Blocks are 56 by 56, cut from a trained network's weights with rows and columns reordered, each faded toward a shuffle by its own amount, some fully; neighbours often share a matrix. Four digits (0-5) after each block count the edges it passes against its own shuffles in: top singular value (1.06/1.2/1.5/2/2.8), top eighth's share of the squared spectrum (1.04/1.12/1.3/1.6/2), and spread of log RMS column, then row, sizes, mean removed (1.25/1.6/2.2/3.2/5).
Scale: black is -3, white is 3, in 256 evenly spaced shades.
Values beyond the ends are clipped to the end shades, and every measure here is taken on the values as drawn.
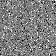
0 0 0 0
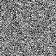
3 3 1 0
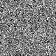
0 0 0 0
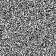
1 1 0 0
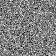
0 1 0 0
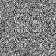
4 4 2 1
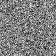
1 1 0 0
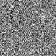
3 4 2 0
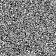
0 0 0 0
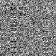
3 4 2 1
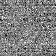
2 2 1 0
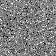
0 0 0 0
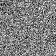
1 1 0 0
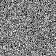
0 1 0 0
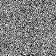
2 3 1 0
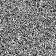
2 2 0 0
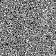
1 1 0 0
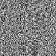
3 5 2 1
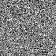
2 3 0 0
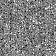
1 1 0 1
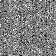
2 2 0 1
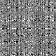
3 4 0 3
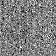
1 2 0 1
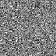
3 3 2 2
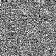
2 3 0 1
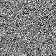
2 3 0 1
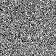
1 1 0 0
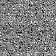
2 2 2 0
